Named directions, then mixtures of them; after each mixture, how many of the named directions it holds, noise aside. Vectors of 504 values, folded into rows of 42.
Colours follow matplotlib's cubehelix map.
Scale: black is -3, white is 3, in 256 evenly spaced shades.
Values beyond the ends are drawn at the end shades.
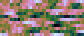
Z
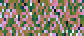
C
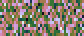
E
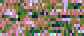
two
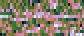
three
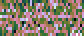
three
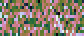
three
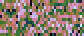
three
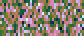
one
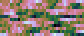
one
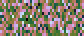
one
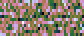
two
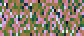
two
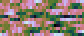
one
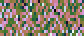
one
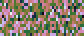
three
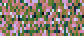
three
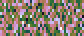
one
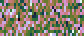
two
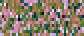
three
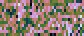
three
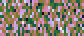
one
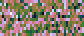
three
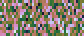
one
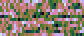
two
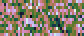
two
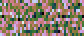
three
